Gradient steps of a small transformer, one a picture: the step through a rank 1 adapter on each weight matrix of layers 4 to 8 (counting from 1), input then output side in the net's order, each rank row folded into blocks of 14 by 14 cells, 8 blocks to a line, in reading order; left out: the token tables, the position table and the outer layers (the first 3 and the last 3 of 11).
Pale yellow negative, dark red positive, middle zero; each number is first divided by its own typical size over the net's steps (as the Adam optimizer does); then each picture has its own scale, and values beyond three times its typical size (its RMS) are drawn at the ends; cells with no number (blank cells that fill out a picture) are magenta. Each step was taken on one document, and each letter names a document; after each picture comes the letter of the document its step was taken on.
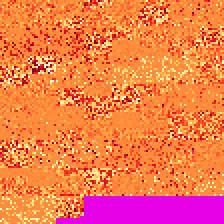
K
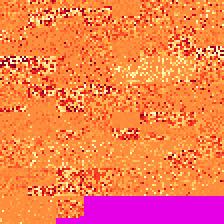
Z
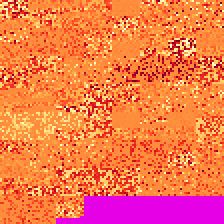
Z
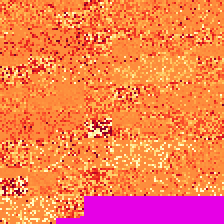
K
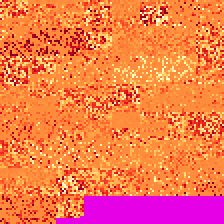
K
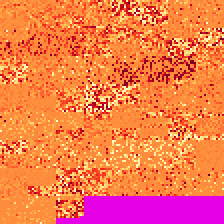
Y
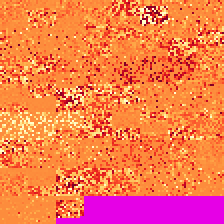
Y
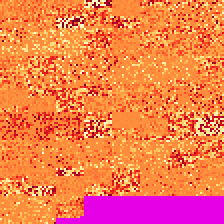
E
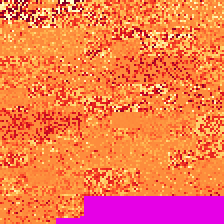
E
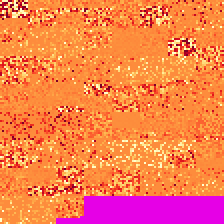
Z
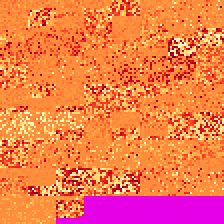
Y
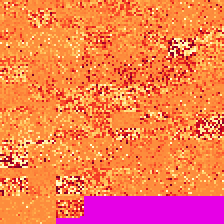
Y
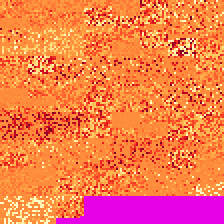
E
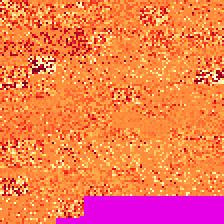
K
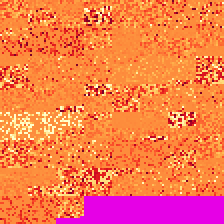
Z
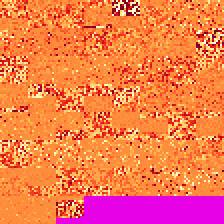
Y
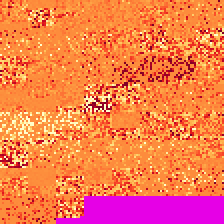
Y
